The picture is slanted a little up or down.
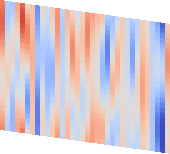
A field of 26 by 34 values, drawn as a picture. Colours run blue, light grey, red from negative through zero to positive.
The bottom left is the roughest part. The bottom right is the ninth with the lowest average. The grain runs up and down.
